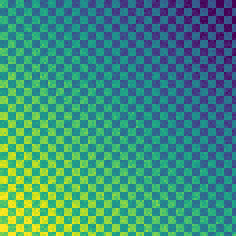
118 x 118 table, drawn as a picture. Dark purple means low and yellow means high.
Average level on the scale: 50%. Odd rows or columns: none. Grain: checkered. Slope: up to the bottom left. Lone odd cells: none.
